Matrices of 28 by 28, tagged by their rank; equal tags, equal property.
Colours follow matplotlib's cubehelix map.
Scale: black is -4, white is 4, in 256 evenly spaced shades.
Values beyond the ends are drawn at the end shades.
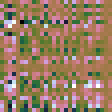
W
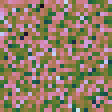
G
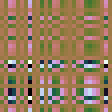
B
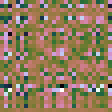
W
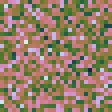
G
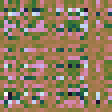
W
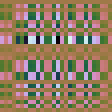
B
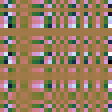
B
